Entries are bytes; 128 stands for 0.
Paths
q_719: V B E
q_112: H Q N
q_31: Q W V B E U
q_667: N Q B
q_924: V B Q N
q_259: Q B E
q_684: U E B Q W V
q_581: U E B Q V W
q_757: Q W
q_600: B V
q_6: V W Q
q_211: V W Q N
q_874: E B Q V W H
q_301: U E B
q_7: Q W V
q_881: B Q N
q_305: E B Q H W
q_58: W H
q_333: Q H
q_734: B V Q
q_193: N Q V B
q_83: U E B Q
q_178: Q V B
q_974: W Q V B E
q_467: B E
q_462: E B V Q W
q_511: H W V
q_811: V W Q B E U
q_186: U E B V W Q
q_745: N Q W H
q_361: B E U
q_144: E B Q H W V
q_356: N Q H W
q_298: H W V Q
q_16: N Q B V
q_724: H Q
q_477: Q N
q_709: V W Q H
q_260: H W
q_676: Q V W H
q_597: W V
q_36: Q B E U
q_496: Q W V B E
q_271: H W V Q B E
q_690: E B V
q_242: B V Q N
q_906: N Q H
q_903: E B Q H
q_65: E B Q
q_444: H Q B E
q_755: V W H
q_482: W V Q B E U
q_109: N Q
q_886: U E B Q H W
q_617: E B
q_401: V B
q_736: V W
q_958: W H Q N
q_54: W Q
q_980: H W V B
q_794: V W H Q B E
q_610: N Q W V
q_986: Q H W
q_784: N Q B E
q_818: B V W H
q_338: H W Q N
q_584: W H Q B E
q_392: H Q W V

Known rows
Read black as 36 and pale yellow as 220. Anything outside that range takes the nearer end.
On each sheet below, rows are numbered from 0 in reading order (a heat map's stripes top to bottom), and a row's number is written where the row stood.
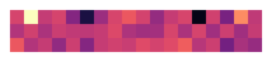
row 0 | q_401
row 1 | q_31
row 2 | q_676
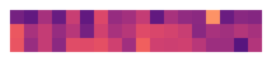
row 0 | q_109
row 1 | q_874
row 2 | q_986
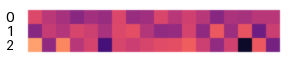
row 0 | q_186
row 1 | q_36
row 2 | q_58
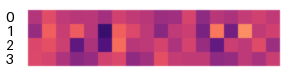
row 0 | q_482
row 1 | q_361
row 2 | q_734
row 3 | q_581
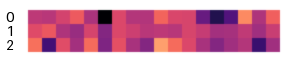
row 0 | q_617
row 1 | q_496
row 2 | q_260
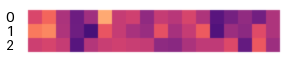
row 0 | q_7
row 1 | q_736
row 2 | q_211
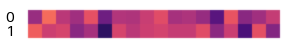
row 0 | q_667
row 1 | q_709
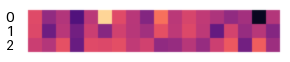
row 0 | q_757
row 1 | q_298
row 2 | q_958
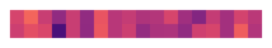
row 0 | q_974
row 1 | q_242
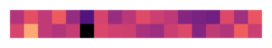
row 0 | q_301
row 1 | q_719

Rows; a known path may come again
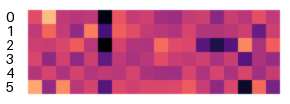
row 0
q_719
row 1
q_259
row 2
q_617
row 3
q_745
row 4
q_31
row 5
q_58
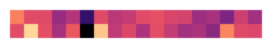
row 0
q_818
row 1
q_467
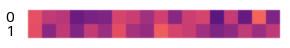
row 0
q_6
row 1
q_305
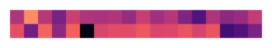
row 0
q_16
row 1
q_333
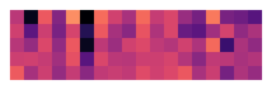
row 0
q_724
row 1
q_65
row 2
q_906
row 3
q_271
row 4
q_676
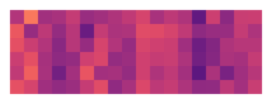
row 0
q_193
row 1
q_874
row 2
q_144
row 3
q_684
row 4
q_610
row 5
q_581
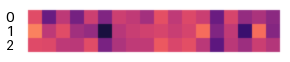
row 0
q_298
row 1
q_755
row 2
q_980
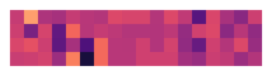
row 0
q_178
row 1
q_338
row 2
q_734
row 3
q_444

